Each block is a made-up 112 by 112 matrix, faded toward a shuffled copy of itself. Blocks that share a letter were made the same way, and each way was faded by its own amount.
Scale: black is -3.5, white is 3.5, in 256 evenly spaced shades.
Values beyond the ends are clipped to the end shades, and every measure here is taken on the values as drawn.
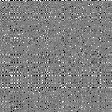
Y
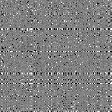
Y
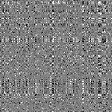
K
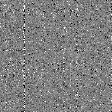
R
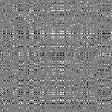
Y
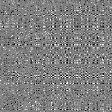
Y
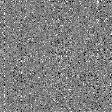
R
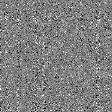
R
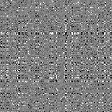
K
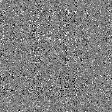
R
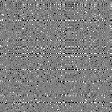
Y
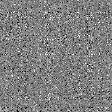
R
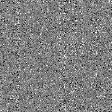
R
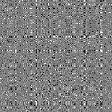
K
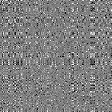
K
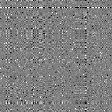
Y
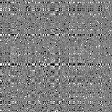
Y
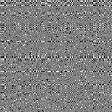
Y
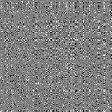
K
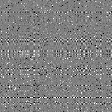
Y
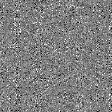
R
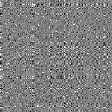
K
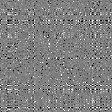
Y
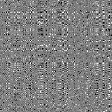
K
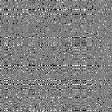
Y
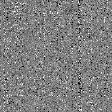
R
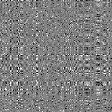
K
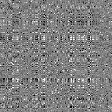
K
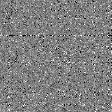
R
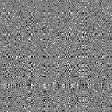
K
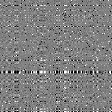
Y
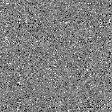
R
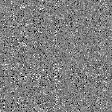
R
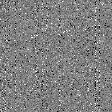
R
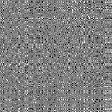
K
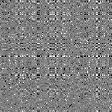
Y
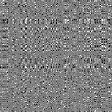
K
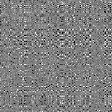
K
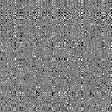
K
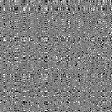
K
